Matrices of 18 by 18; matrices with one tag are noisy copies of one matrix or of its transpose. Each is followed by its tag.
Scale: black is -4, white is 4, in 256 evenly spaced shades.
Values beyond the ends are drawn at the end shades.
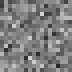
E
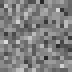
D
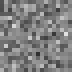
E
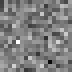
E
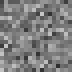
E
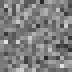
D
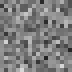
D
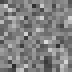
D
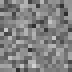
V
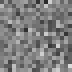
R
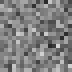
R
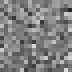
R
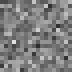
E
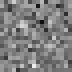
V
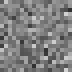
R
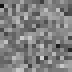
D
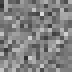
E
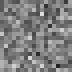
E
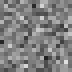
D
